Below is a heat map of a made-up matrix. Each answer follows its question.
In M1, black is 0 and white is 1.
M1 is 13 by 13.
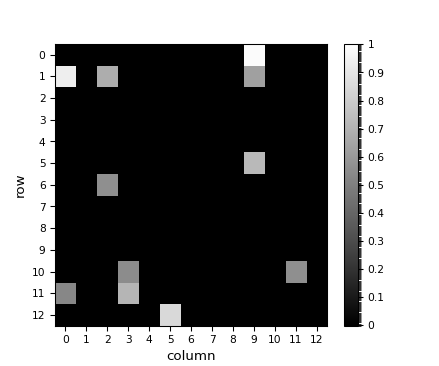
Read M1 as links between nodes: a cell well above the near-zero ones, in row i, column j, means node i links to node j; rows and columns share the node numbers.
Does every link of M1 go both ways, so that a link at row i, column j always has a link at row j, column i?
no
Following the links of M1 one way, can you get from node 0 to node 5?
no
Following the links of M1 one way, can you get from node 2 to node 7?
no
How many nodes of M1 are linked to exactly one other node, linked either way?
2
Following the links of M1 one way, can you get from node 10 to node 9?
yes
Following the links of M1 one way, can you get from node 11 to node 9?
yes
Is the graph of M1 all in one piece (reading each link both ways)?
no
